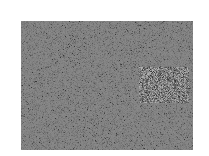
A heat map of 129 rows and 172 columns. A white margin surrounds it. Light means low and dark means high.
Mirror symmetry: none. Grain: fine. Stripes: none. Odd patch: rougher, in the middle right. Slope: none. Odd rows or columns: none.
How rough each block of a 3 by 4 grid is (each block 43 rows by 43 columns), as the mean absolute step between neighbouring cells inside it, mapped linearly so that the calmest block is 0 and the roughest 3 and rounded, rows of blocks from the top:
0000 | 0013 | 0000
